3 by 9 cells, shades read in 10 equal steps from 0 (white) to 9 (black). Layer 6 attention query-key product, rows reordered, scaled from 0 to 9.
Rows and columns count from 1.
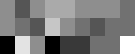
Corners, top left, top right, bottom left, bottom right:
4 5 9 0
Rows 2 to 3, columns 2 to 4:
5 6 2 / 1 4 9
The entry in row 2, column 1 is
4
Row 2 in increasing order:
2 4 4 5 5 5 5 6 6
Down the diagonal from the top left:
4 5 4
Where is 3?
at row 1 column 4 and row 1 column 5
